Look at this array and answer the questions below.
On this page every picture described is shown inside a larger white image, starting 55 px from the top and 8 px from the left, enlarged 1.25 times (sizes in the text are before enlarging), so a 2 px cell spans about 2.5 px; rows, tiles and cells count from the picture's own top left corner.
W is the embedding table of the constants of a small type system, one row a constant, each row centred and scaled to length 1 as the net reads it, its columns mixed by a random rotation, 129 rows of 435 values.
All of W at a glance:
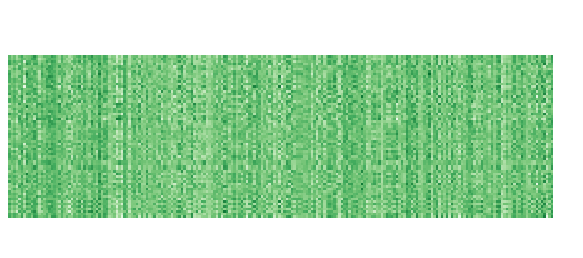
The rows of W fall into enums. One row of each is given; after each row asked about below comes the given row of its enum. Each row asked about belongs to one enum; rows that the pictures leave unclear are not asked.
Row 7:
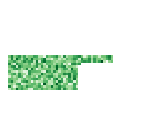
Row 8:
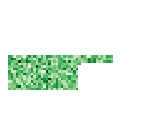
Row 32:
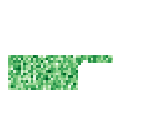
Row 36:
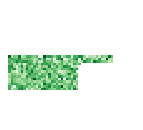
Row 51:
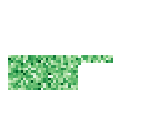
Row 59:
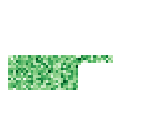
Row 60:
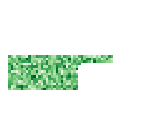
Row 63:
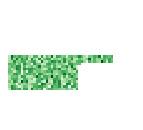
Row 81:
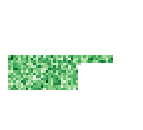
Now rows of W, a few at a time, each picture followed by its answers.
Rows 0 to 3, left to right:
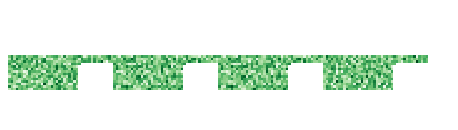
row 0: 7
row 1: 60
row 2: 60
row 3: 63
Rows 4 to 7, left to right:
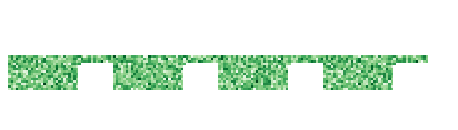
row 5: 36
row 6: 81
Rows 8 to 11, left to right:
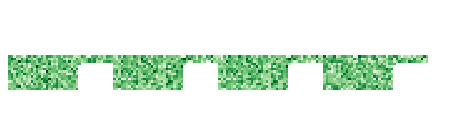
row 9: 59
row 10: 59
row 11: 36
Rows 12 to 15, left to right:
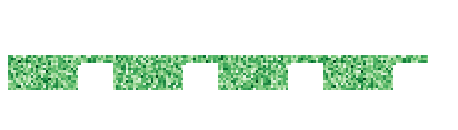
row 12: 8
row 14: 81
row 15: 8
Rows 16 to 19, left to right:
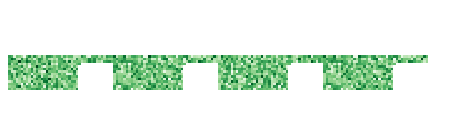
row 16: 8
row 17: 36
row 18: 63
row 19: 36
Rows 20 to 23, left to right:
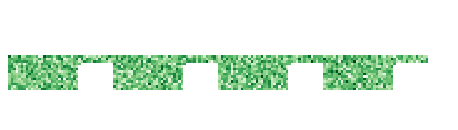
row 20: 36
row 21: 7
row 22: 63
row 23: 51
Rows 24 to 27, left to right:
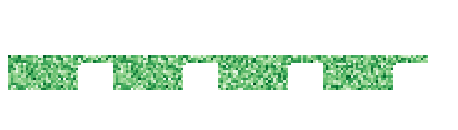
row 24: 36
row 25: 36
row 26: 7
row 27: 60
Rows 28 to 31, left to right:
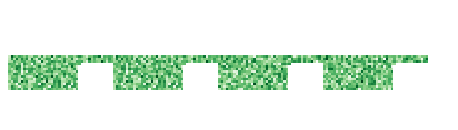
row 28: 63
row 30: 7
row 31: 81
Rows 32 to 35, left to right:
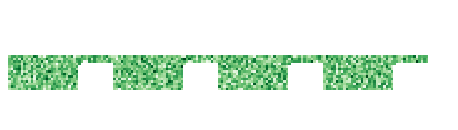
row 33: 59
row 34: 7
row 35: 63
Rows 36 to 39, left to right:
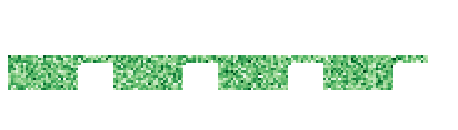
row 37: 7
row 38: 51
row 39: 59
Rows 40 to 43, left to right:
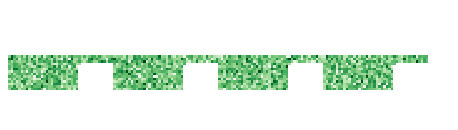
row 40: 81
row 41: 51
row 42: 59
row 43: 63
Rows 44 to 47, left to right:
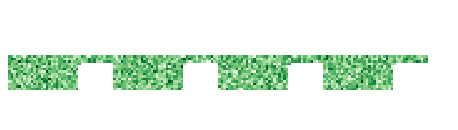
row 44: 8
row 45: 59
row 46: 7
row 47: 81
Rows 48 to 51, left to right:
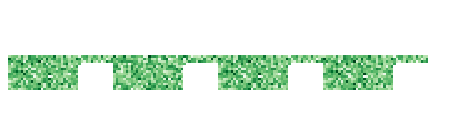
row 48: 51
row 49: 36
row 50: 51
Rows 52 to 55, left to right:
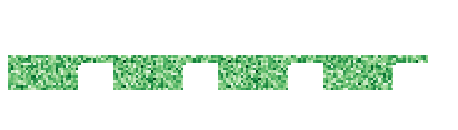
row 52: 60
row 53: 8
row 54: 8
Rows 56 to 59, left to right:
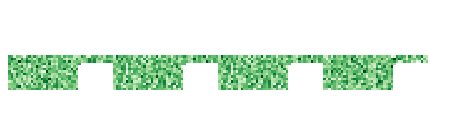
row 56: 8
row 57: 63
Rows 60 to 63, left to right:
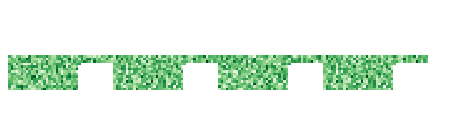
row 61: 63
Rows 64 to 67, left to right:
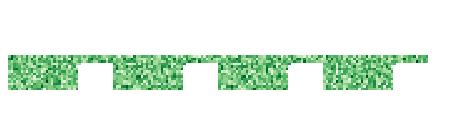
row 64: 81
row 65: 60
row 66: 60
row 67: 63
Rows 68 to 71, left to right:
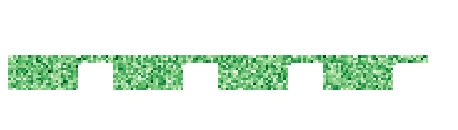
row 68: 59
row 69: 81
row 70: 7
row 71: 36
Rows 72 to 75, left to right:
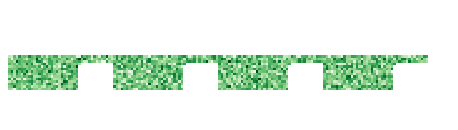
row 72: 59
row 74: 8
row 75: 60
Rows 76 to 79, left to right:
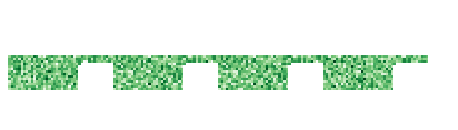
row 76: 32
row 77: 7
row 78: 7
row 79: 8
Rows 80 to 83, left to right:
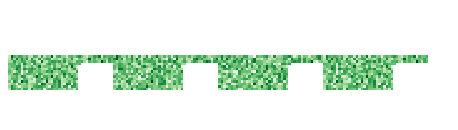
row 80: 63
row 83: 63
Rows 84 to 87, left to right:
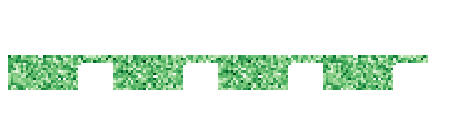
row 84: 36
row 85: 51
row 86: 51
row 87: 36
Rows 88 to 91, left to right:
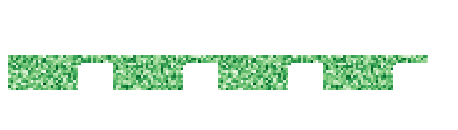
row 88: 7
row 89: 60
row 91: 60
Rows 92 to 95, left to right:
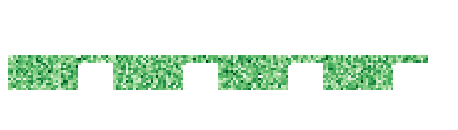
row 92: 59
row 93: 63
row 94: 51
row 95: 81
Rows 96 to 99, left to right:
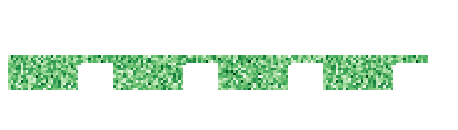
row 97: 7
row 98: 51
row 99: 63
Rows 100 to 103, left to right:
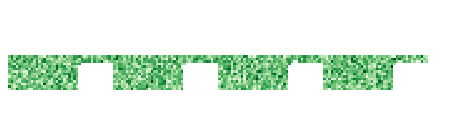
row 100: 7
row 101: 81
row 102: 32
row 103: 59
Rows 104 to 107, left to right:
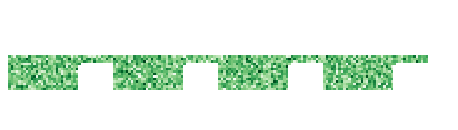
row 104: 60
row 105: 51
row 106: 59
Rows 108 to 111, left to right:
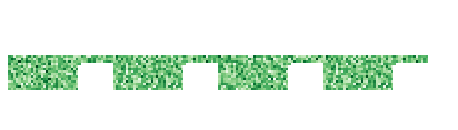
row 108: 8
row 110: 36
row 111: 63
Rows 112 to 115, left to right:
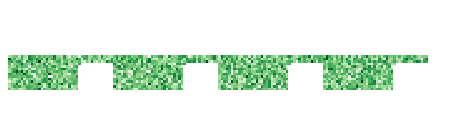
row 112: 51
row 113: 7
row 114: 63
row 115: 81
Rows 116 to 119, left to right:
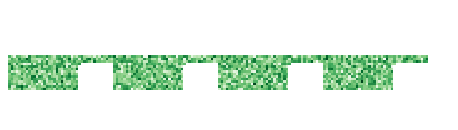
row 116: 60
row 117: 36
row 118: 7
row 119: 81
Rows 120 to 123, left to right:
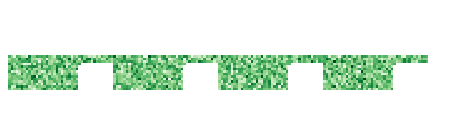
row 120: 60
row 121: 36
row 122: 63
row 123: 8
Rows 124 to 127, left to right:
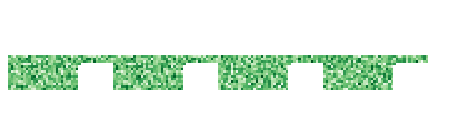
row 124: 60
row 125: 60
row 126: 63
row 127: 7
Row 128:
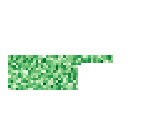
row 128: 7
